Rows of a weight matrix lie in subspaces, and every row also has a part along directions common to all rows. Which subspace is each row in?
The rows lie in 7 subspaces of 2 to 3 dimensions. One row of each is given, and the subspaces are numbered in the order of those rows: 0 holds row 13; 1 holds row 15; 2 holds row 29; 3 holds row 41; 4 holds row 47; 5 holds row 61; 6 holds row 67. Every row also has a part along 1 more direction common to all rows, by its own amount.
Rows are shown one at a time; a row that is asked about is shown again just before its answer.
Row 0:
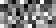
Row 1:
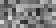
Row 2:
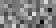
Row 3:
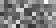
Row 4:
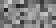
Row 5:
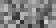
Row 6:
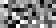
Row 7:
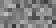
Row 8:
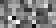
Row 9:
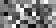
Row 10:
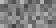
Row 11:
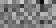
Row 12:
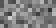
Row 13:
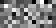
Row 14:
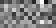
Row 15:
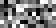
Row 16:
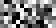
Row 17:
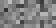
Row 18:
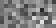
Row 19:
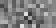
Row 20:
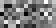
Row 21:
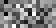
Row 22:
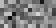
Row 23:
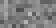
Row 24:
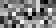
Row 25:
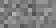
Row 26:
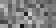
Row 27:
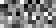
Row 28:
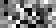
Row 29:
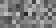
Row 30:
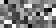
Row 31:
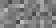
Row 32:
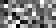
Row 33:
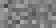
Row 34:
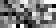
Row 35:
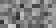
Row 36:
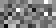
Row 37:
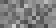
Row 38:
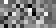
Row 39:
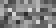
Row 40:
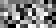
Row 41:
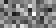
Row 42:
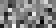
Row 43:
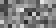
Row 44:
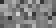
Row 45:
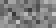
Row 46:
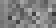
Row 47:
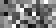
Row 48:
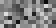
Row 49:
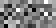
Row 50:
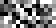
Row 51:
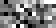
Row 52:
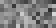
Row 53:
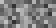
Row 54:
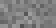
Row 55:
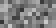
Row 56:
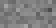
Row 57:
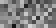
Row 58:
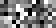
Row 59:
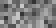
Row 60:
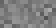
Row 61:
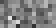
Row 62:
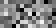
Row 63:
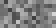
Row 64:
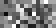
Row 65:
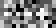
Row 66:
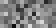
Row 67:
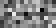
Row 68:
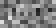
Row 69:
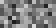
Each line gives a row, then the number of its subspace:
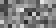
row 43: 1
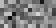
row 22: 3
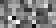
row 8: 5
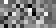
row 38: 3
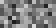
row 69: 5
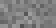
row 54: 4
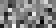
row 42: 6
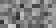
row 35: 1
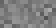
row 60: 4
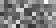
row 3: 3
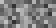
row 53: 5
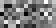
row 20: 3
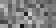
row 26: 4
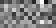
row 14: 0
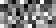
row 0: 2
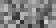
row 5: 1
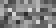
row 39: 6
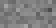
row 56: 3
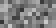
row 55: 1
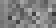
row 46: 5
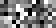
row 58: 2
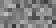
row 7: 6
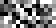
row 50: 6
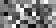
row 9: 4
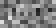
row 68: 1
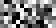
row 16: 1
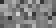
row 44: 2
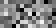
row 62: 0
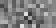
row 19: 4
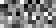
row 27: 2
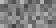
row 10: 2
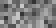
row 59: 1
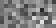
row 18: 6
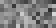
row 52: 5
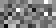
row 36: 3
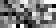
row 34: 5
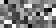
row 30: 4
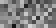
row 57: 2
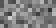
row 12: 3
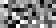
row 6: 0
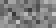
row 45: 6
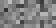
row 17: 0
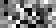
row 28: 5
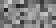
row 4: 0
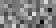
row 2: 6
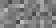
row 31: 0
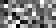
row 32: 0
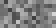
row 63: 6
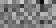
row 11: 0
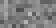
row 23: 1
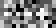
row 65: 6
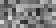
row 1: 1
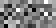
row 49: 3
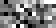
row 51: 5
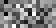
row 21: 3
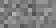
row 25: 3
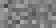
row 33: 0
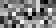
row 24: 6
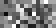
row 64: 4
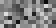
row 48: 4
